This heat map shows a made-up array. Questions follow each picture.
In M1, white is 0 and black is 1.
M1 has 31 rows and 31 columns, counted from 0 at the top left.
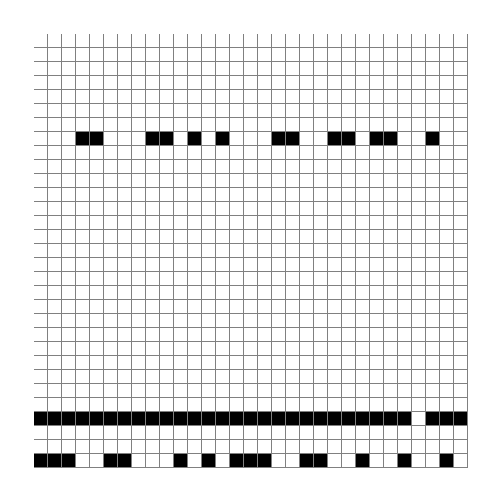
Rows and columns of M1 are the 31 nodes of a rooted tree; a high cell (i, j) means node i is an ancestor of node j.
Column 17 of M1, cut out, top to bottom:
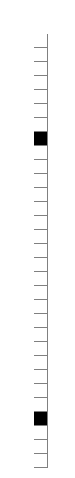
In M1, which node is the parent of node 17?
7
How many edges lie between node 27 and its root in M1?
0
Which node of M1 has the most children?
30
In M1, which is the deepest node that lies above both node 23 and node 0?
30
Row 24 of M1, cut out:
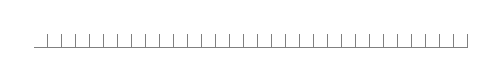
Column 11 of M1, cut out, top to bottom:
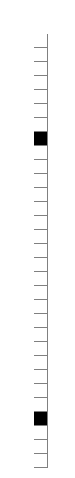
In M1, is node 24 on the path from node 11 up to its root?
no
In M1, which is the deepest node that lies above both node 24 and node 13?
7
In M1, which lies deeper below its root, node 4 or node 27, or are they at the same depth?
node 4
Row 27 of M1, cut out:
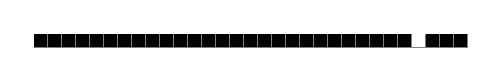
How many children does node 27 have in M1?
2
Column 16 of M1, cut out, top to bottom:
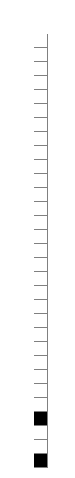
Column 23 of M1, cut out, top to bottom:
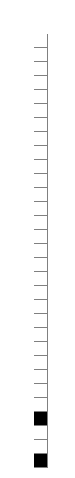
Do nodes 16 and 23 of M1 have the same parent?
yes
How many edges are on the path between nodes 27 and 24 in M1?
2
